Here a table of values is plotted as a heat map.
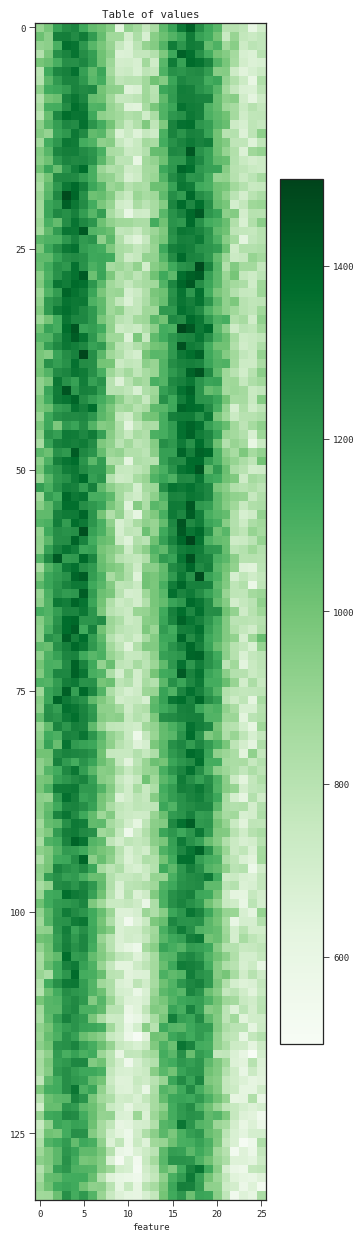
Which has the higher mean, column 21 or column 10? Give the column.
21
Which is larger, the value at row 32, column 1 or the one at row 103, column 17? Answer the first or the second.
the second
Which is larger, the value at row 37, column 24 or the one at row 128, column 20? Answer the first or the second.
the second
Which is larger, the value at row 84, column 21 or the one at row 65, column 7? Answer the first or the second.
the second
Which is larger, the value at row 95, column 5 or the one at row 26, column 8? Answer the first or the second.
the first
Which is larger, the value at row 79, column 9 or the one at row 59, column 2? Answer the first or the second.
the second
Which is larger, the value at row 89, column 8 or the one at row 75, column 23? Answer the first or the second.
the first
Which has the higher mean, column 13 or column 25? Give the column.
13
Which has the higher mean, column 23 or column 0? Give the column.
0
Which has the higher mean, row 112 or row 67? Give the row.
67
